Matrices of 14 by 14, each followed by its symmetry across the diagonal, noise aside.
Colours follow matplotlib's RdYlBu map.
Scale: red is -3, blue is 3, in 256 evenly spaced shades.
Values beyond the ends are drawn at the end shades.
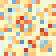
symmetric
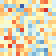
neither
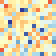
symmetric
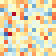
neither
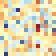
neither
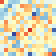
symmetric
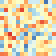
neither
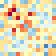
symmetric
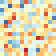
neither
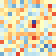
neither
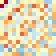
symmetric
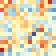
symmetric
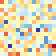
neither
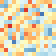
symmetric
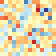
neither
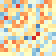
symmetric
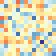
symmetric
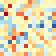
neither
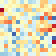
neither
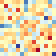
symmetric
